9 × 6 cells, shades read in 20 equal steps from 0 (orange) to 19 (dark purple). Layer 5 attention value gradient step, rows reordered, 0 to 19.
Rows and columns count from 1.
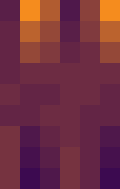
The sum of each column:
129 114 120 130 125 114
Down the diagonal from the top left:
16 6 12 14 14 15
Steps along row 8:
up down down up up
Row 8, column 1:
13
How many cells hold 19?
2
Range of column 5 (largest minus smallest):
4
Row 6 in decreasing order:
15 15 15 15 14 14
